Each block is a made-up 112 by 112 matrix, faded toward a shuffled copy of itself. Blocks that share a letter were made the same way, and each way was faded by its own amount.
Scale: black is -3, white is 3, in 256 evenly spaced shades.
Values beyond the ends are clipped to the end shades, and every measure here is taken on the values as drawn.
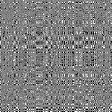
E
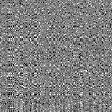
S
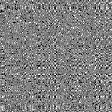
S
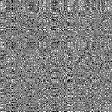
S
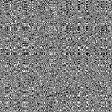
S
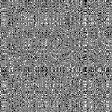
S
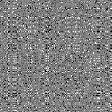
S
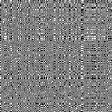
E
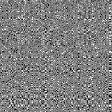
S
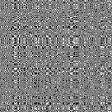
E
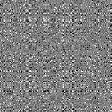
S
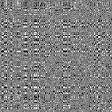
E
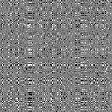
E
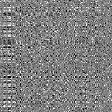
S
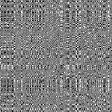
E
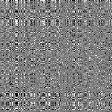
E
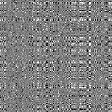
E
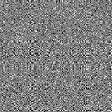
S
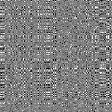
E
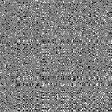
S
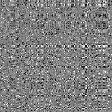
S
